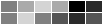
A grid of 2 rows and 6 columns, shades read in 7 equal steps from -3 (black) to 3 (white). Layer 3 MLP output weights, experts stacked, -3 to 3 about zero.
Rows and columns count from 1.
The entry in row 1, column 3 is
2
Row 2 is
0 2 0 -1 -2 -1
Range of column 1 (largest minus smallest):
0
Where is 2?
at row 1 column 3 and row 2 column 2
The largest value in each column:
0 2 2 1 -2 -1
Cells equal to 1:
2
